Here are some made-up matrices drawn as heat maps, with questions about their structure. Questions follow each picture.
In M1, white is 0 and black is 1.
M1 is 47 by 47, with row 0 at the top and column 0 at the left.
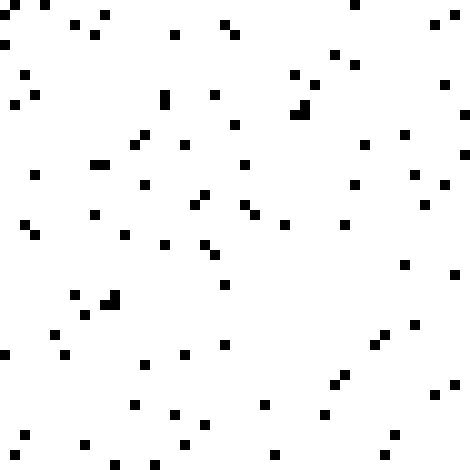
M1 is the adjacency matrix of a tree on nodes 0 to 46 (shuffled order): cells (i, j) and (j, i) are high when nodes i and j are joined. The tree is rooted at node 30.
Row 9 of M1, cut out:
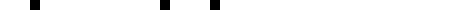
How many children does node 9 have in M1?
2
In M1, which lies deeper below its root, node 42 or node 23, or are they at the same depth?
the same depth
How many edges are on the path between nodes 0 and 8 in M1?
4
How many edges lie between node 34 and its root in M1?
6
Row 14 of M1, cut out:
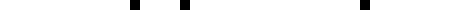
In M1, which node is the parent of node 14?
18
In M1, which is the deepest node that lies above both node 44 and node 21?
10
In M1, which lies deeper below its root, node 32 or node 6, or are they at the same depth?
node 32
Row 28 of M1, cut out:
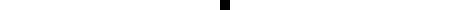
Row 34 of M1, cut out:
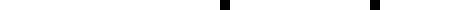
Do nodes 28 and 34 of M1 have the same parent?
yes
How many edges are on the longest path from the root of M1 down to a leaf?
9
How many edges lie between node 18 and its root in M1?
5
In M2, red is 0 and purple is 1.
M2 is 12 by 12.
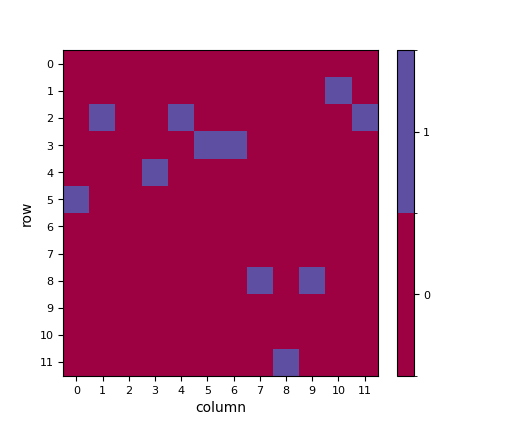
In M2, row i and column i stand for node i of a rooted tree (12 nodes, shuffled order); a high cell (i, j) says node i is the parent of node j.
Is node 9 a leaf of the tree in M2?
yes
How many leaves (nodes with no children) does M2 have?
5
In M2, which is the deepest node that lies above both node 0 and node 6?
3
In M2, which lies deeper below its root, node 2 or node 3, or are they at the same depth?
node 3
